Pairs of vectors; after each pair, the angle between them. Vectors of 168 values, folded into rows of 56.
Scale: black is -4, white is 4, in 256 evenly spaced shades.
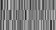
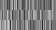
orthogonal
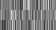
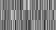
nearly parallel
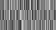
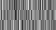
partly opposed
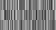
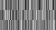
nearly opposite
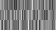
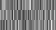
orthogonal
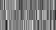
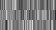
nearly parallel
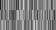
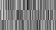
partly opposed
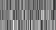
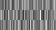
partly opposed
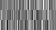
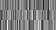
nearly opposite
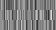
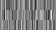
nearly parallel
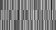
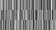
nearly opposite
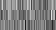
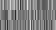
partly aligned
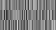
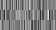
partly aligned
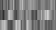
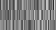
orthogonal
